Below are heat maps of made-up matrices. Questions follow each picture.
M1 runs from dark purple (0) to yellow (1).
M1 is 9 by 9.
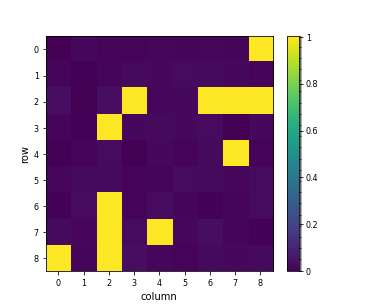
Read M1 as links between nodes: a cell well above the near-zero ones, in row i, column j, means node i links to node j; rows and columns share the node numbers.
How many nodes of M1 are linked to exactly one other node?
4
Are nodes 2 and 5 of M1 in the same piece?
no
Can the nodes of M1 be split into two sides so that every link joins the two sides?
yes
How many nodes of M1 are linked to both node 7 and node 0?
0
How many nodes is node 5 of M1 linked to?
0
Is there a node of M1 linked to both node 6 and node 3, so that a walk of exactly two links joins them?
yes
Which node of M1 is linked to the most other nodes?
node 2
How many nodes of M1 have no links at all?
2
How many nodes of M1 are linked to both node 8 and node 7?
1
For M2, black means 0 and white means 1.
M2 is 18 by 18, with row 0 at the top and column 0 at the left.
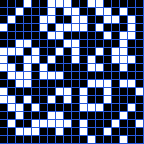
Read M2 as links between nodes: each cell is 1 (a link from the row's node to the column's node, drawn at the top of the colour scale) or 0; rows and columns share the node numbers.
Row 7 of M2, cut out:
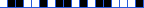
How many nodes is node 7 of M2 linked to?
9
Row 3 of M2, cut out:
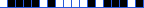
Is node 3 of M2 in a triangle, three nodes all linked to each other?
yes
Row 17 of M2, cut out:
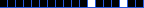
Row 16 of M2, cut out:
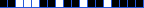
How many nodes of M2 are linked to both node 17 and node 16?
0
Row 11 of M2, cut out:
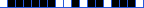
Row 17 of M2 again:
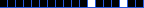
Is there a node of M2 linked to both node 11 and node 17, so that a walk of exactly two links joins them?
no
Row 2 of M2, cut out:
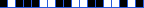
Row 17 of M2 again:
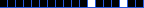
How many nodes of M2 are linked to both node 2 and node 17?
0
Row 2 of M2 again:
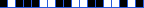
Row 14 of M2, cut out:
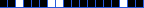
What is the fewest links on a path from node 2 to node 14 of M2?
1
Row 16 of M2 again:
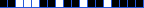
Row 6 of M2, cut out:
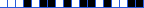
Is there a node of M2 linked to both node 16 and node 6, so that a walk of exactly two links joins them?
yes
